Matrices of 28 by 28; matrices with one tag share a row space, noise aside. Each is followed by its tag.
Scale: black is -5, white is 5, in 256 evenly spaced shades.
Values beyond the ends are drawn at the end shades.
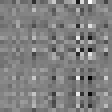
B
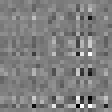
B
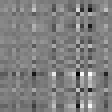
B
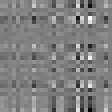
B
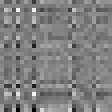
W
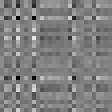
W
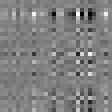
B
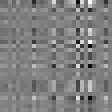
B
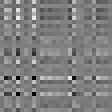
W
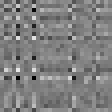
W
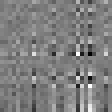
B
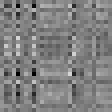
W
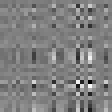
B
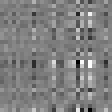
B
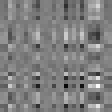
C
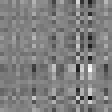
B
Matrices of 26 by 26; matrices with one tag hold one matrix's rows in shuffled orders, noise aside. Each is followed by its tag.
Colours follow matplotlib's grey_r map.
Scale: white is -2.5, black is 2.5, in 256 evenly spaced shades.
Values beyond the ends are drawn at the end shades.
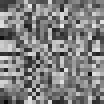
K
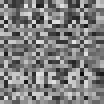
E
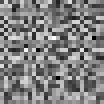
E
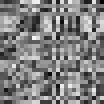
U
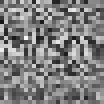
E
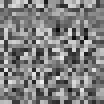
E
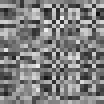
U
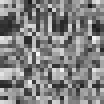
K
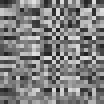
U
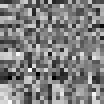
K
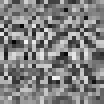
E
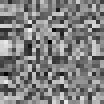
K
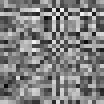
U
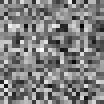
E
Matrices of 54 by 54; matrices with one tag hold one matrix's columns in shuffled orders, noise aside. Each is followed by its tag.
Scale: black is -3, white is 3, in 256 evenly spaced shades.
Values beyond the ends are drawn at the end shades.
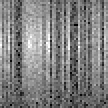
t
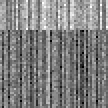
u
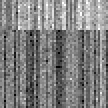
u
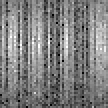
t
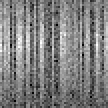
t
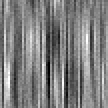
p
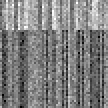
u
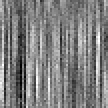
p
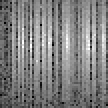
t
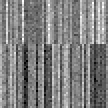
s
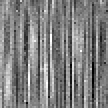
p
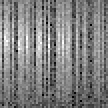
t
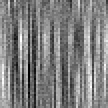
p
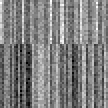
s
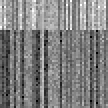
u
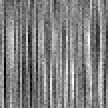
p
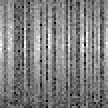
t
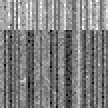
u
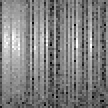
t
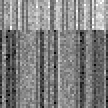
u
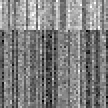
u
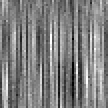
p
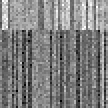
u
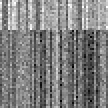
u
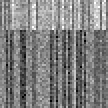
u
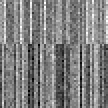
s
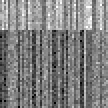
u
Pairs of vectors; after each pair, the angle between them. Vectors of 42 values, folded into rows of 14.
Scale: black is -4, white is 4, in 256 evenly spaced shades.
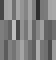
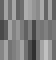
orthogonal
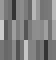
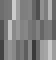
partly opposed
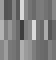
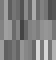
orthogonal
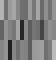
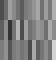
partly aligned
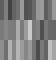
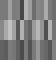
partly opposed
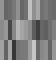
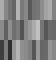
partly opposed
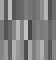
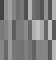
orthogonal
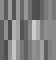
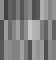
partly aligned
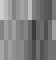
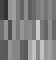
partly opposed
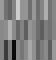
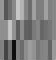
nearly parallel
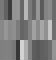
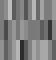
nearly opposite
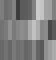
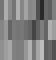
nearly opposite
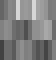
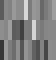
partly aligned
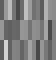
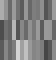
orthogonal
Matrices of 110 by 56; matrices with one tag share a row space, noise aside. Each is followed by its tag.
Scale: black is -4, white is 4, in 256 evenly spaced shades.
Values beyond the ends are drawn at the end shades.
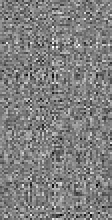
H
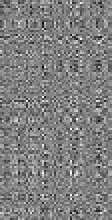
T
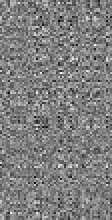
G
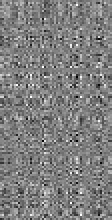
T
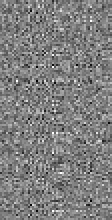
H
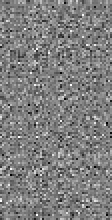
G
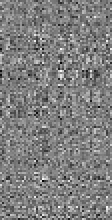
G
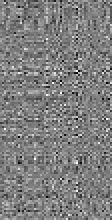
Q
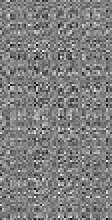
G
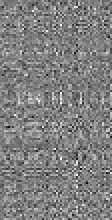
Q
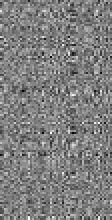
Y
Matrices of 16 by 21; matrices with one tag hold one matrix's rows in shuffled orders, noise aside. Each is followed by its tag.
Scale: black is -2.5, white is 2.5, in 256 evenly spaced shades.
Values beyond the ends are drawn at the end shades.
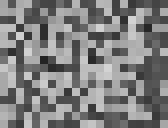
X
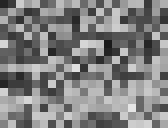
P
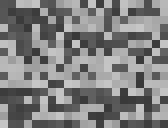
P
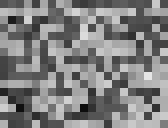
P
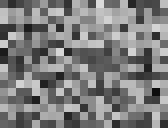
P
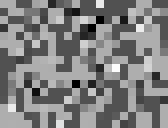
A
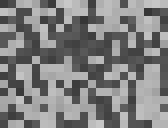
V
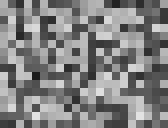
X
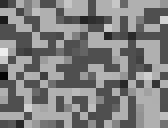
V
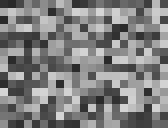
P
